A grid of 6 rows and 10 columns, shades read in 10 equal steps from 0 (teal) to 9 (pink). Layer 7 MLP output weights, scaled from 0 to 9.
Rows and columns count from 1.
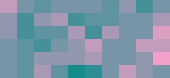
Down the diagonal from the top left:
7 2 3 4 5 1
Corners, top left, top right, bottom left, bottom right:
7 4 4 4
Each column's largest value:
7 4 6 6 6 7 6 7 7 9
